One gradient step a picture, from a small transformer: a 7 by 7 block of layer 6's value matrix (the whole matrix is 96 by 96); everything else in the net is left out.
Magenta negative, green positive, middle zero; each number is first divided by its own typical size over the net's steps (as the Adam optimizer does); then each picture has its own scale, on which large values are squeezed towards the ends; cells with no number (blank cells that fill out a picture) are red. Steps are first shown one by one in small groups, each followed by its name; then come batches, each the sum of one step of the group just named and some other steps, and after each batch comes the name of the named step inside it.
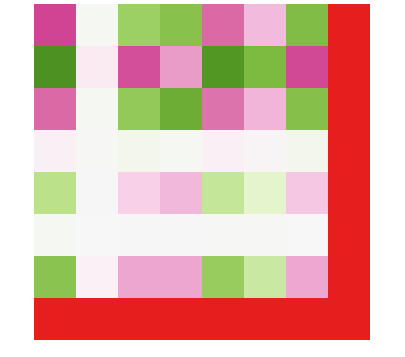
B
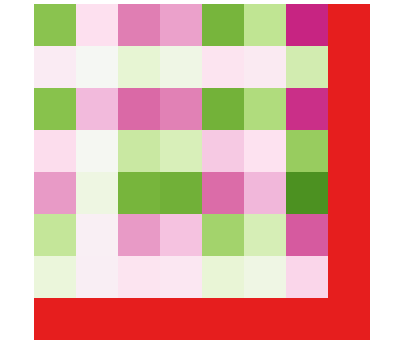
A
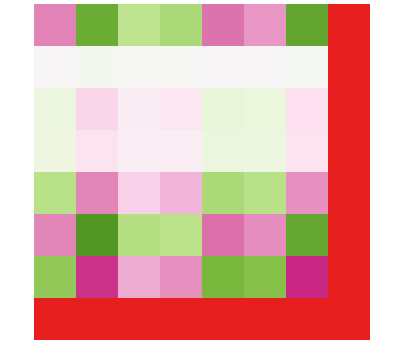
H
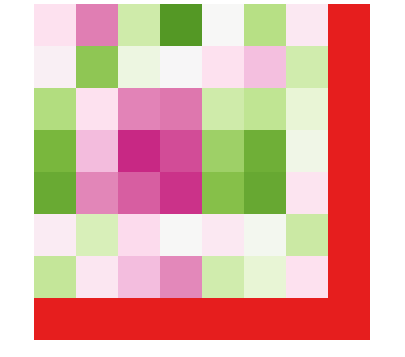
H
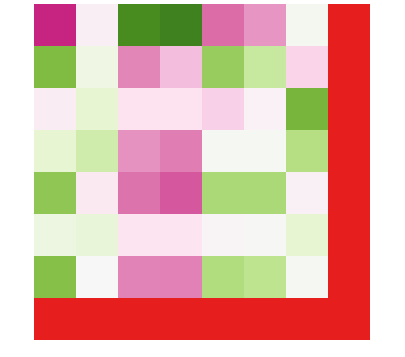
B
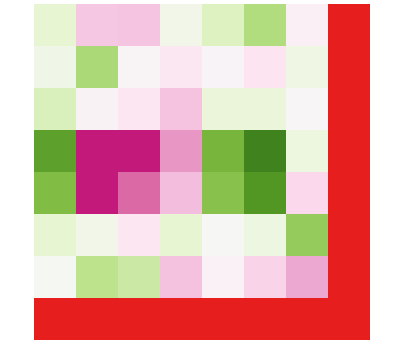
H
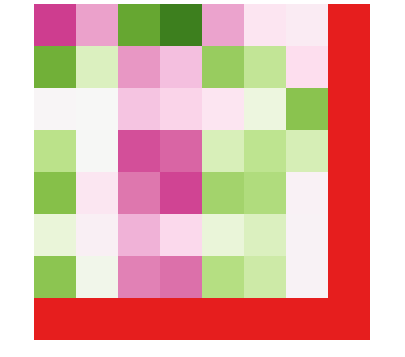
B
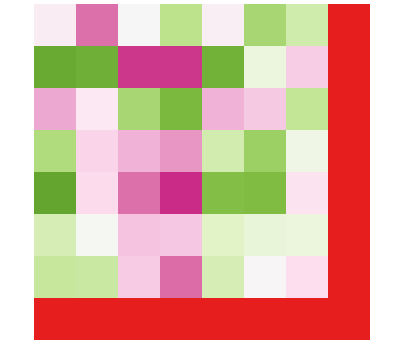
B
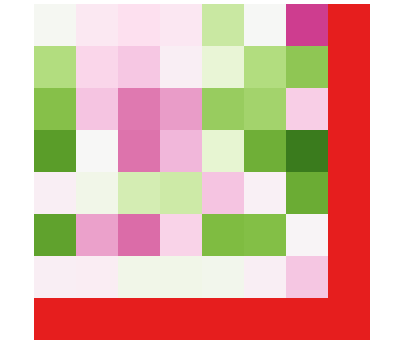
A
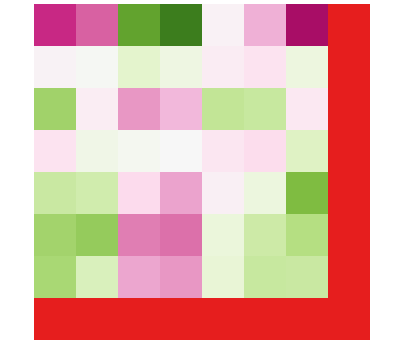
A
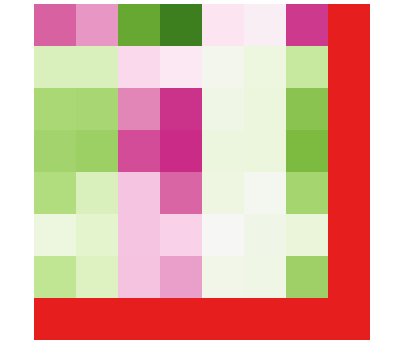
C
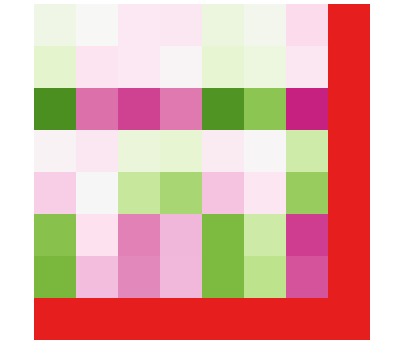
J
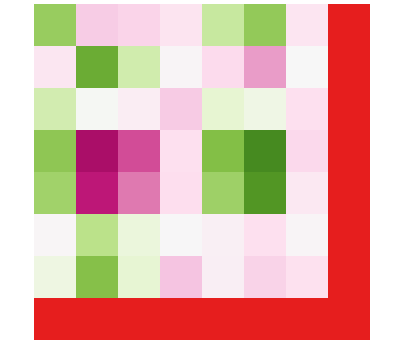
J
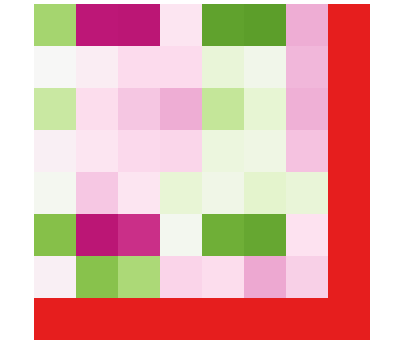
J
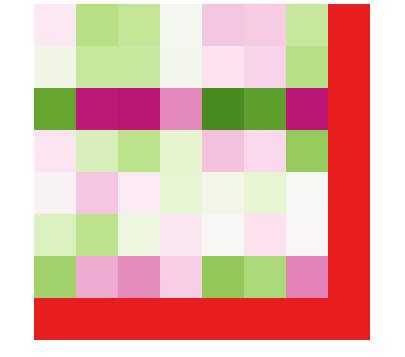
J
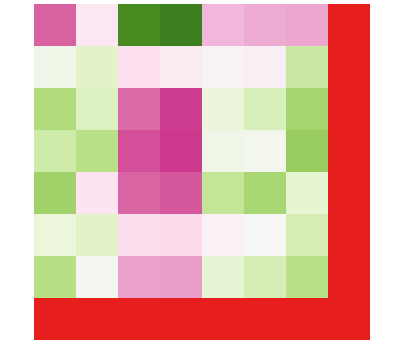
C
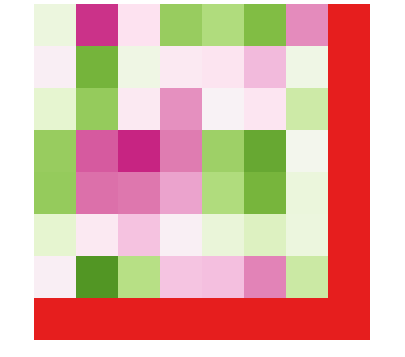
C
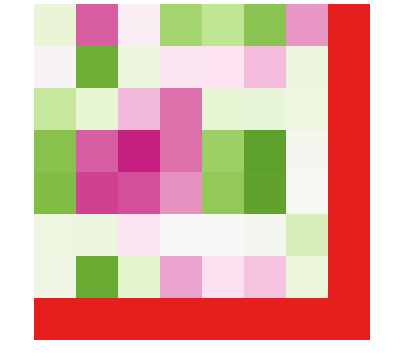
C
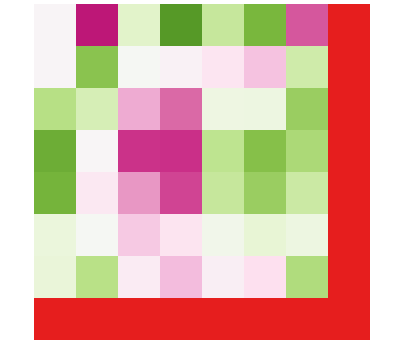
C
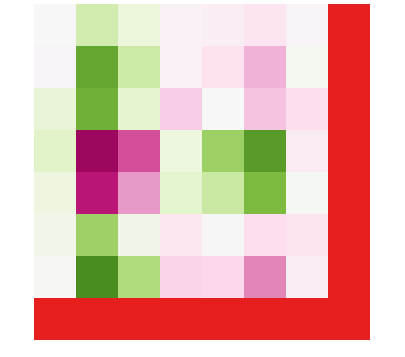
J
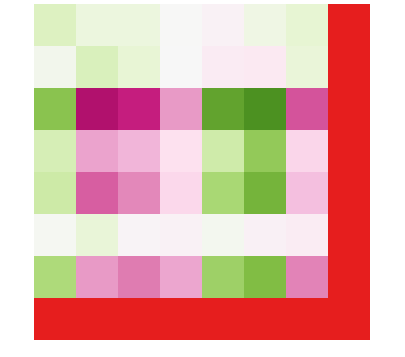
J
